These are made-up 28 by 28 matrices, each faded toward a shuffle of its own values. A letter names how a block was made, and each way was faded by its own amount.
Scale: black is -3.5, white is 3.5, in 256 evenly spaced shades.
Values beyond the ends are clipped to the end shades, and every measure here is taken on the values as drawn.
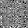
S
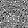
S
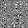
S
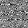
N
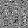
S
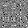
S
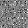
S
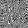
S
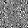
S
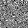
N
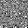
N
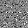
N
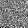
N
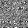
N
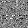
N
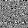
N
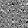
S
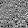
S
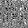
S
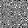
S
